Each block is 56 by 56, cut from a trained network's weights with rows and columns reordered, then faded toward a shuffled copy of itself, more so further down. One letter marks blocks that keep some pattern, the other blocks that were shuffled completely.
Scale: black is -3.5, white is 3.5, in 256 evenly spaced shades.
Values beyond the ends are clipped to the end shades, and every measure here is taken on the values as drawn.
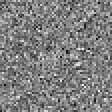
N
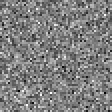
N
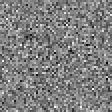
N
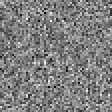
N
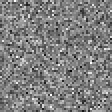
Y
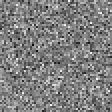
Y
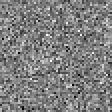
Y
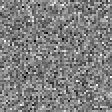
Y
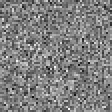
N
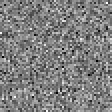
N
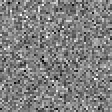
N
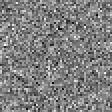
Y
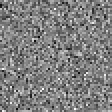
Y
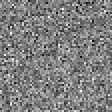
N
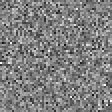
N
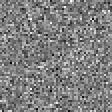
N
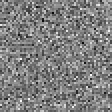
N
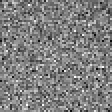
Y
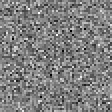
N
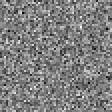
N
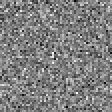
Y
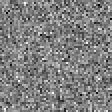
Y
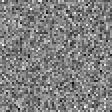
N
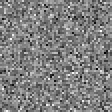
N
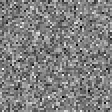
Y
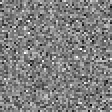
N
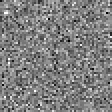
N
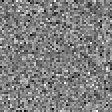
Y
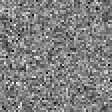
Y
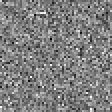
N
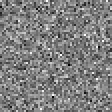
N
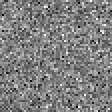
Y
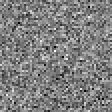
Y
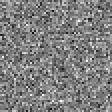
N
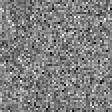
Y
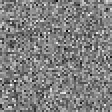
N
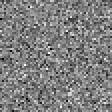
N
